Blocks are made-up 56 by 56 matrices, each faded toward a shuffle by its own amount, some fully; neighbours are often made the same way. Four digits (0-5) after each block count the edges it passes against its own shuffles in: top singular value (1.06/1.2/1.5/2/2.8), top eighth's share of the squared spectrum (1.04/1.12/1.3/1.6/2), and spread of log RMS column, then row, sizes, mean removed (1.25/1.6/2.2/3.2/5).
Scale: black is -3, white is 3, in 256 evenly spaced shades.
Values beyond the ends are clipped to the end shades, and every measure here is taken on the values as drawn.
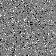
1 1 0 0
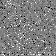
1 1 0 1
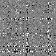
2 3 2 3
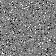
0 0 0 0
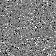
0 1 0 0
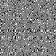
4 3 1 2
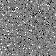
2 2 0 0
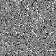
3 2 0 1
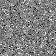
0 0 0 0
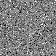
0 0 0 0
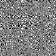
1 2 3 3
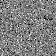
0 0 0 0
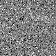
0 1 0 1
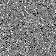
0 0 1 0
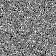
0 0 0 0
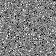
0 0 0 0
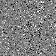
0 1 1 0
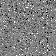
1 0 0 0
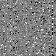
2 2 2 0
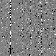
3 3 2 0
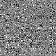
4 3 1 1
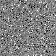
2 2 0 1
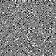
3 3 1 1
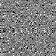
4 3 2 2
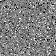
2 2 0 0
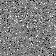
2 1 0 0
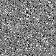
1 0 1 0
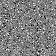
0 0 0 0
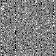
2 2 3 0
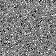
0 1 0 0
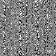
1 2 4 0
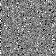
1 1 2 0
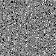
1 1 2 0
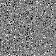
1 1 2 0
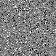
0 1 1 0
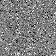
0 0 1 0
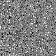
1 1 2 0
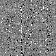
2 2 2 0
